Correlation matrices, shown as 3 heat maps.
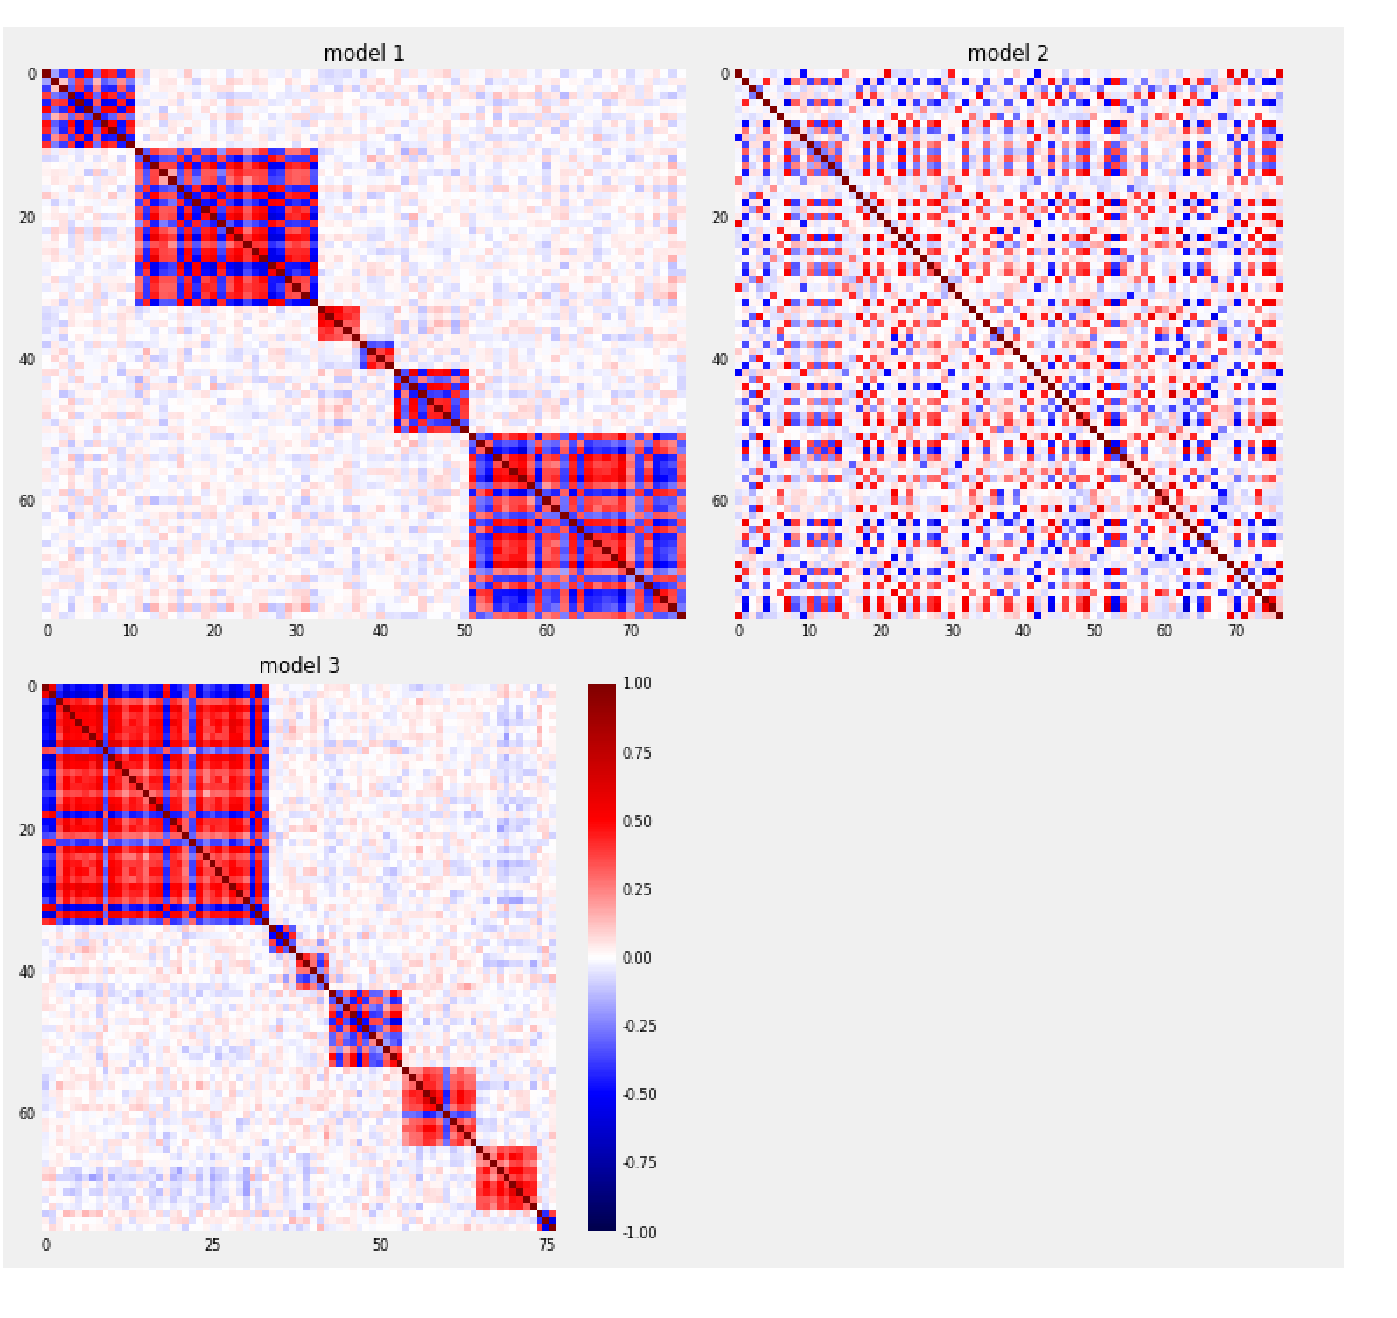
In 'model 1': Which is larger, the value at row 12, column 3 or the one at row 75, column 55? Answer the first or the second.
the first
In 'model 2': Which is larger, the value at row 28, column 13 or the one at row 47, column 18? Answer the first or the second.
the second
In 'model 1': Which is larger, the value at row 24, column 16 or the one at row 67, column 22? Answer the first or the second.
the second
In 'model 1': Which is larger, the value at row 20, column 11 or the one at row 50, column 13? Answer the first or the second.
the first
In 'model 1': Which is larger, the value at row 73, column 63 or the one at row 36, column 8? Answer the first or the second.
the second
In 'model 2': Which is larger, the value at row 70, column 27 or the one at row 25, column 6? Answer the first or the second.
the second
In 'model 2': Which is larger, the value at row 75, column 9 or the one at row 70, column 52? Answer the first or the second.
the first
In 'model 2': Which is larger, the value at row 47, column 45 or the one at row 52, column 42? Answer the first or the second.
the second
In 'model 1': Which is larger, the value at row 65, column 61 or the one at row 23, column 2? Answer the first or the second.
the first
